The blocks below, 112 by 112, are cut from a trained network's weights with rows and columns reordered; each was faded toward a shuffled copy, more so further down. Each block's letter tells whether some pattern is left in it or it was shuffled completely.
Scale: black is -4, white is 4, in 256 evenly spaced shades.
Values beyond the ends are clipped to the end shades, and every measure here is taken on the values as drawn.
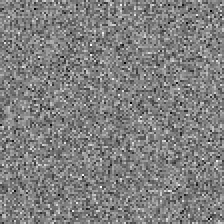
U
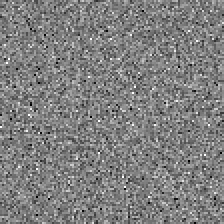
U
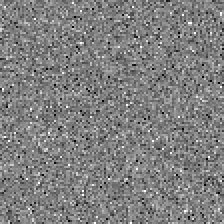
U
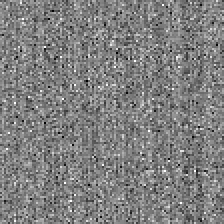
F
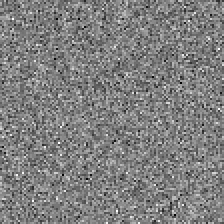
U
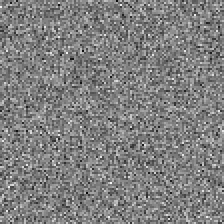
F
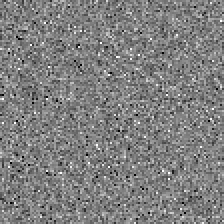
U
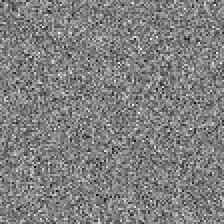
F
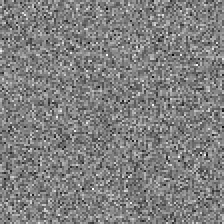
U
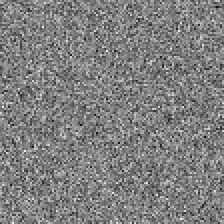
U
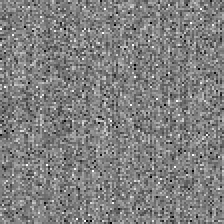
F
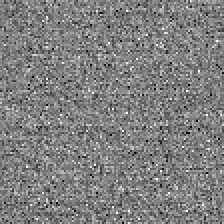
F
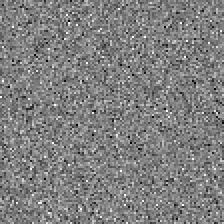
U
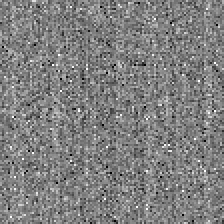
F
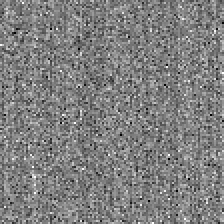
F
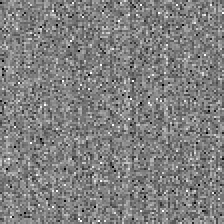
F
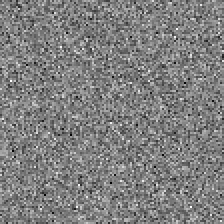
U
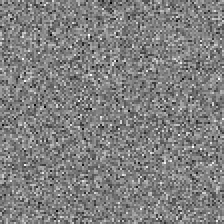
F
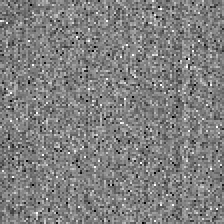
F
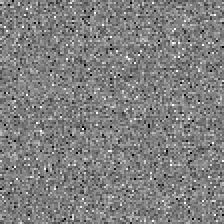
F
